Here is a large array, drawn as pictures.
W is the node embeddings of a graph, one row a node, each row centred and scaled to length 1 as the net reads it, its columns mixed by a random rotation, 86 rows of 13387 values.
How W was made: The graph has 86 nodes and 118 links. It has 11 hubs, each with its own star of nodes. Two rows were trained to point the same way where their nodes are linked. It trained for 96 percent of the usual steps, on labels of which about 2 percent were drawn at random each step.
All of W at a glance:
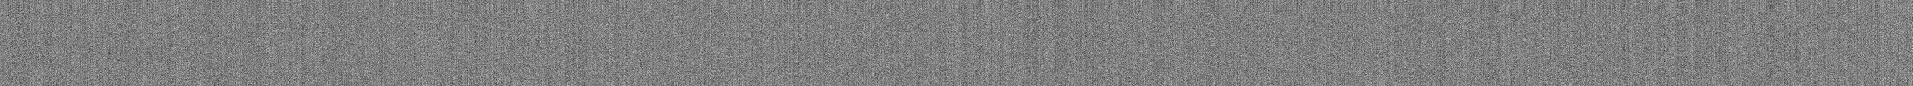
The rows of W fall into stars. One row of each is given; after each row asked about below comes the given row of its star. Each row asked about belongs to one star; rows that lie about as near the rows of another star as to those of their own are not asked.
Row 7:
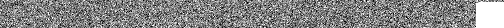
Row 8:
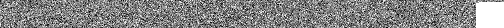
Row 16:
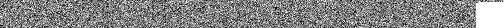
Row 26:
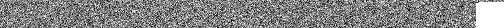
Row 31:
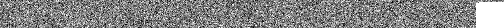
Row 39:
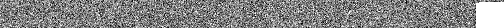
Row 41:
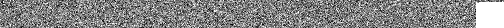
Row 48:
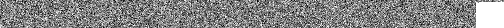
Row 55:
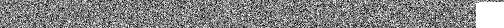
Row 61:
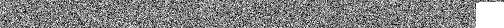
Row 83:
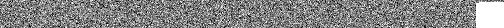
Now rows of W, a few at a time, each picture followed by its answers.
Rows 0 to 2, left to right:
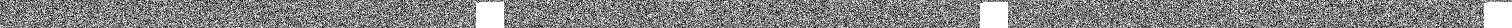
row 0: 48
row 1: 8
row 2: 26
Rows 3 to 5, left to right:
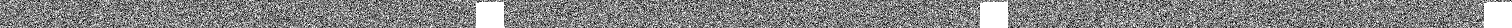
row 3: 48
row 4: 48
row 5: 55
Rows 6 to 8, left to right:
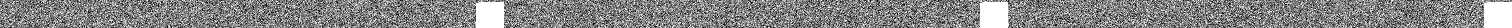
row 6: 8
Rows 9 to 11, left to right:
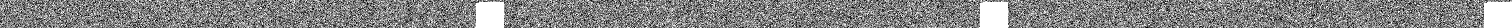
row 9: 26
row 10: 7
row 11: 41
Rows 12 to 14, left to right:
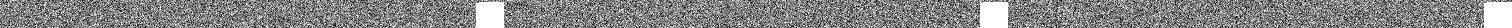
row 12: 16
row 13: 7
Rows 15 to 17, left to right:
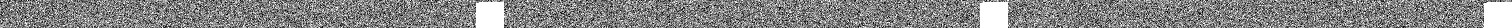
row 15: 48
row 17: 26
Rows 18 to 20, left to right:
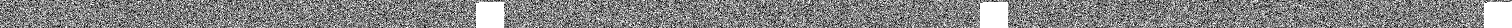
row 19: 55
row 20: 48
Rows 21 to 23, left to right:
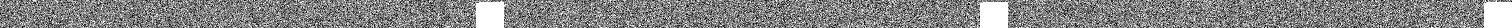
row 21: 31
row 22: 39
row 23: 7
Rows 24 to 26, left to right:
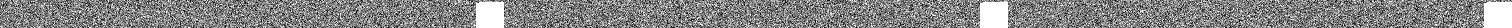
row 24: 83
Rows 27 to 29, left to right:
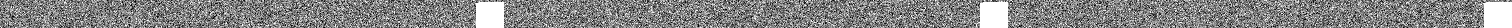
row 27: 55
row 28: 61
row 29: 7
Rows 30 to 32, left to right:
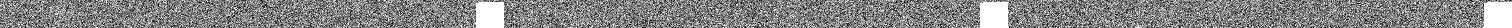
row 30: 8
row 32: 41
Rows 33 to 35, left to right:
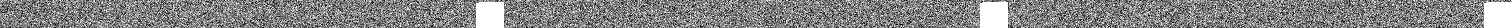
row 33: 39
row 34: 61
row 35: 55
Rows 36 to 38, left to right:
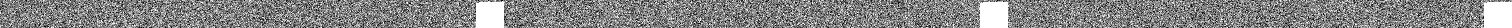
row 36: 41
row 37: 83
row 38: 31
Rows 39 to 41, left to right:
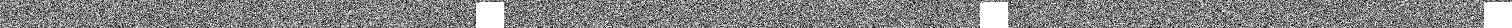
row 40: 31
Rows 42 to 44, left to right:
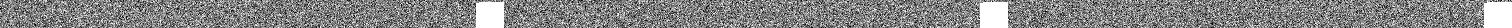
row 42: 41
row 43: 31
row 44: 83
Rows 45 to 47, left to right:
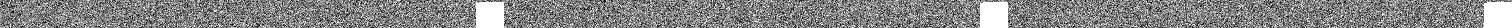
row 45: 31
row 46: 61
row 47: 8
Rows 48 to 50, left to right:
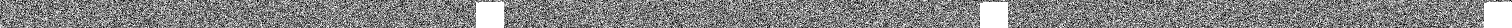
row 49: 39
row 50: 61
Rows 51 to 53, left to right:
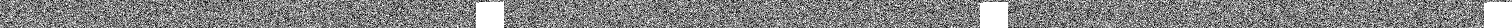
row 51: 48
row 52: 39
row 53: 39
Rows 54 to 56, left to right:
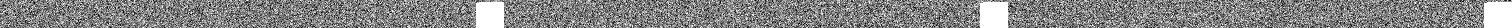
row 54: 83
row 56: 41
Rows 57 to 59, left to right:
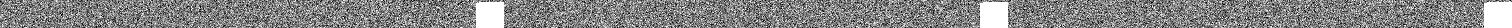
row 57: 31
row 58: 39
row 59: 61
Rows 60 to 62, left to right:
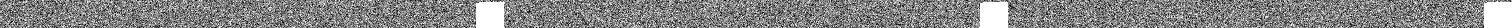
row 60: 31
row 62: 48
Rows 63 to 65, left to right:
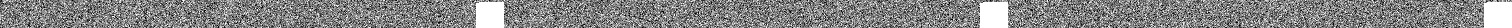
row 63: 55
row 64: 48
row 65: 7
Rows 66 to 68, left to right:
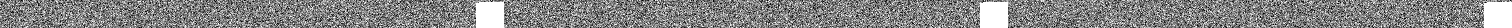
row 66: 31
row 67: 48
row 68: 55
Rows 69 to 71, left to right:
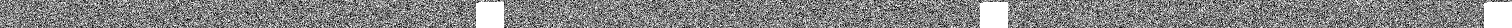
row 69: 26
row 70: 8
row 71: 8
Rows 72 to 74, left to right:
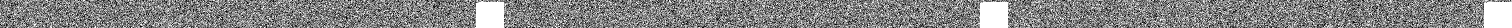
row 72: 7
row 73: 61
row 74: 7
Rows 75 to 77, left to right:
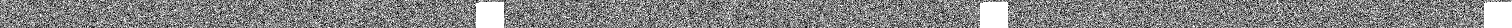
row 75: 8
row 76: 83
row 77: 31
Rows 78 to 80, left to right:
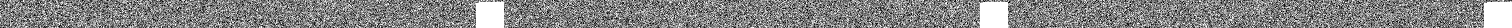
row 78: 16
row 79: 61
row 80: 41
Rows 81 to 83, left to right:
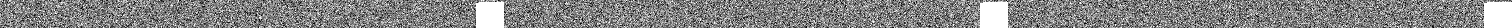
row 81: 16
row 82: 83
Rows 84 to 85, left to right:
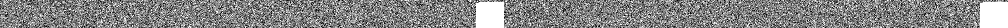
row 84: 41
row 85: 83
